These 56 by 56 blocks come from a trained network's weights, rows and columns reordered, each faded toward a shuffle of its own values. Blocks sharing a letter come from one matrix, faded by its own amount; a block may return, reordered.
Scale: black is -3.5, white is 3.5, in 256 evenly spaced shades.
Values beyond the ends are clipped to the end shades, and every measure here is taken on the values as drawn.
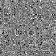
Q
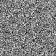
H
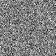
H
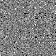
Q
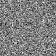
H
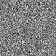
H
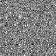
Q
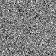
H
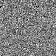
H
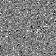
Q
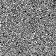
H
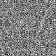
Q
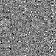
Q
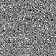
Q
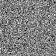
H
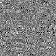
Q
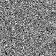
H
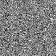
H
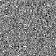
Q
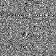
Q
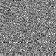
Q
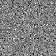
Q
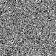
H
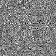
Q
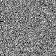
H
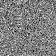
H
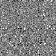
Q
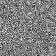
H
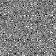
Q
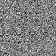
H
